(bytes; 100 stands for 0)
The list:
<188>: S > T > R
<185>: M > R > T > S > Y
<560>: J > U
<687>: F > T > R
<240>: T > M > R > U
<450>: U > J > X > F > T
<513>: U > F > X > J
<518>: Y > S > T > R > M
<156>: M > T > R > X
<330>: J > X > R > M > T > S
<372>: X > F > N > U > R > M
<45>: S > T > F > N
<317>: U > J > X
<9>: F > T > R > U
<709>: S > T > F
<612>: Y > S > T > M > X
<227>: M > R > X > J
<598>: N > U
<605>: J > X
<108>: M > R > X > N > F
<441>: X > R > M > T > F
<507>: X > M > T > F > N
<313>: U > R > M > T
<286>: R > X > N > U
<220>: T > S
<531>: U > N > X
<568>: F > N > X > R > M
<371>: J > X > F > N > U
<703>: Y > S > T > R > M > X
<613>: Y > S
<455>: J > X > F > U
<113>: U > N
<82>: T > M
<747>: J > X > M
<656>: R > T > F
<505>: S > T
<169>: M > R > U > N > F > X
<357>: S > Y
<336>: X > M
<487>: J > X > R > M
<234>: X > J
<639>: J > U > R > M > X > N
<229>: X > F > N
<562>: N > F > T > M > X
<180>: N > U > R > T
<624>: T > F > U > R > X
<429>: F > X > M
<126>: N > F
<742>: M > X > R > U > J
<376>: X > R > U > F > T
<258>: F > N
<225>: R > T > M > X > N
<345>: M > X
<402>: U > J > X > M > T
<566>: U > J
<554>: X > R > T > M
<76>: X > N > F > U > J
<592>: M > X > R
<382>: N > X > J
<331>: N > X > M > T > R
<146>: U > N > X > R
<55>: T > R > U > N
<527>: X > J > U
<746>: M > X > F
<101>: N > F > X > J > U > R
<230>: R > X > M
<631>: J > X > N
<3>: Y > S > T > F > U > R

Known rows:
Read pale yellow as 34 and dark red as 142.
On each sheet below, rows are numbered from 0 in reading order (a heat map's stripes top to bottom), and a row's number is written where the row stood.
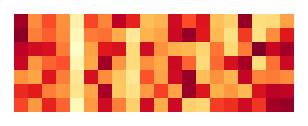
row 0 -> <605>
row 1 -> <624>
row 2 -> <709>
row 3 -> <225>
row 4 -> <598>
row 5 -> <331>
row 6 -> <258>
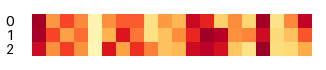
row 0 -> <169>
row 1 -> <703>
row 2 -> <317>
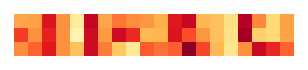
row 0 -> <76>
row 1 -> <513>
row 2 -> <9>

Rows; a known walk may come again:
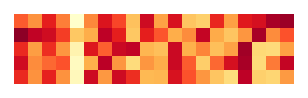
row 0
<126>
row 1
<505>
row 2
<382>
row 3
<225>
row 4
<513>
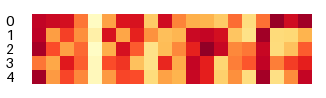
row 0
<709>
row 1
<317>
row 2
<703>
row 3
<113>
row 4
<169>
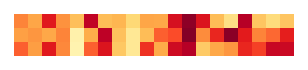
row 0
<527>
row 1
<568>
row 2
<55>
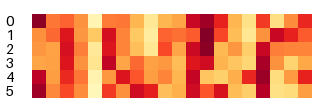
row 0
<624>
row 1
<9>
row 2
<598>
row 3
<76>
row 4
<631>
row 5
<605>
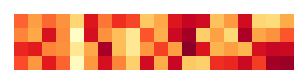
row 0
<227>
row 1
<371>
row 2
<331>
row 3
<258>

